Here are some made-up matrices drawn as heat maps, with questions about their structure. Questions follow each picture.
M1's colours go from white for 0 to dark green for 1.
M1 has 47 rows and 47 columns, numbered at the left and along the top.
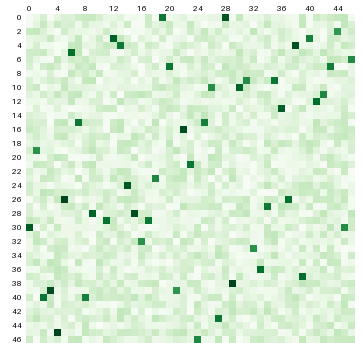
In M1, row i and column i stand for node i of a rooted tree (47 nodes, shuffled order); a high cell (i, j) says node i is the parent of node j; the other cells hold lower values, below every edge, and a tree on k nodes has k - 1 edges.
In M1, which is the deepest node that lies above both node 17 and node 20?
30
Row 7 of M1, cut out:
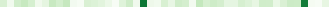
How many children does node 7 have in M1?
2
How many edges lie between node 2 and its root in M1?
6
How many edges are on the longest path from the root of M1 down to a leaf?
9
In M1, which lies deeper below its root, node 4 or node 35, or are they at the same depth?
node 35
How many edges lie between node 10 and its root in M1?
0
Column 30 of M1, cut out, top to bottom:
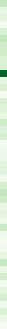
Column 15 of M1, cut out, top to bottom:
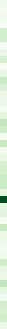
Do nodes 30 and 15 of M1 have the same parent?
no
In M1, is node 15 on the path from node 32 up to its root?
no
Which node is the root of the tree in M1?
10
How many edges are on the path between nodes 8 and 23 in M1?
5
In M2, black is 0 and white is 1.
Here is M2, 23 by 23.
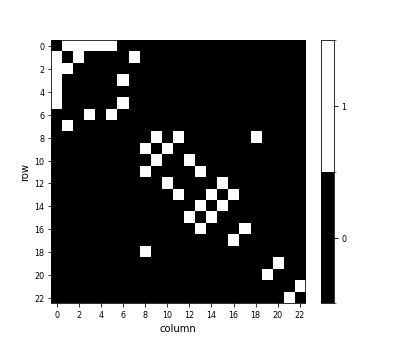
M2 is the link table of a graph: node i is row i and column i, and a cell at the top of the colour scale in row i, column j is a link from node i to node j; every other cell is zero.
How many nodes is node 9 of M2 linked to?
2
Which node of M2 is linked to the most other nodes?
node 0
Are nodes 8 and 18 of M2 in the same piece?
yes
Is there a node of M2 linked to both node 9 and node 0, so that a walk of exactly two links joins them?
no
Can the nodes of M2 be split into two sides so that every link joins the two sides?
no
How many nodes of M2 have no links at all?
0
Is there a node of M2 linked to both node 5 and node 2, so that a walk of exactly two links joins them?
yes
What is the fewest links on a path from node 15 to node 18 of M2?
5
